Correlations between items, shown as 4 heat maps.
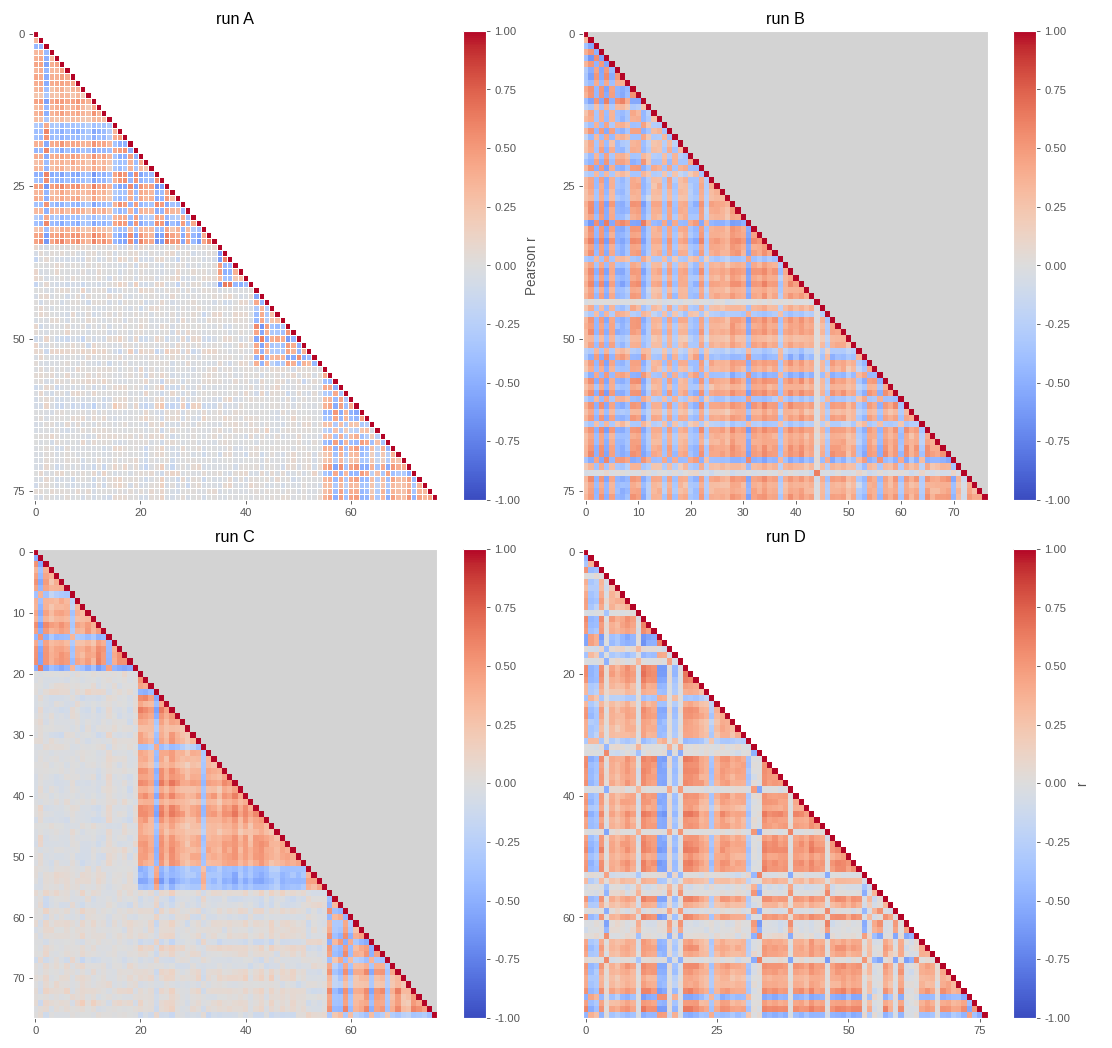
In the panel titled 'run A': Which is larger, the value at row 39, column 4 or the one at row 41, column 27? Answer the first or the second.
the first
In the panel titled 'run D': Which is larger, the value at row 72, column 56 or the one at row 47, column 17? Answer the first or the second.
the first
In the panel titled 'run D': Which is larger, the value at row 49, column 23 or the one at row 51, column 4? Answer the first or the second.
the first
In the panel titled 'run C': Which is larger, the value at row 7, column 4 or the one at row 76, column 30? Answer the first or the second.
the second
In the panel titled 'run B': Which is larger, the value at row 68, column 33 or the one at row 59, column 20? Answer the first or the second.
the first
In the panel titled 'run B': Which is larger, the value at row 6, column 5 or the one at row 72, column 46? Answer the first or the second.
the second
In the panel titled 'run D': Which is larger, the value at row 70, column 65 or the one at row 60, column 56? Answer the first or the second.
the first
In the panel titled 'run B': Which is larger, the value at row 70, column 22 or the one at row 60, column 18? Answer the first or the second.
the second
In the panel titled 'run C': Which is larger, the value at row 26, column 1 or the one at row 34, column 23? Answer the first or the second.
the first
